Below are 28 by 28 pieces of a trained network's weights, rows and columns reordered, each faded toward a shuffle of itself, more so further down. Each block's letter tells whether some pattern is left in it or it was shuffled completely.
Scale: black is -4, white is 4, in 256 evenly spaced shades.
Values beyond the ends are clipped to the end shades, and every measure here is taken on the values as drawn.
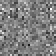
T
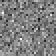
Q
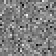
Q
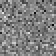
Q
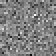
Q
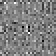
T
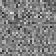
T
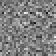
T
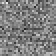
Q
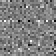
T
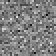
Q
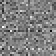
T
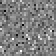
Q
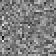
T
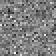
T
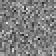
Q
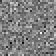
T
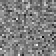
Q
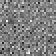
T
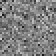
T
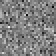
Q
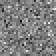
Q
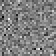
T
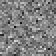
Q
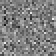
T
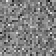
Q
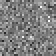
Q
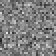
T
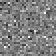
T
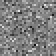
Q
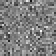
T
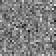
Q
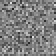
T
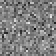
Q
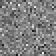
Q
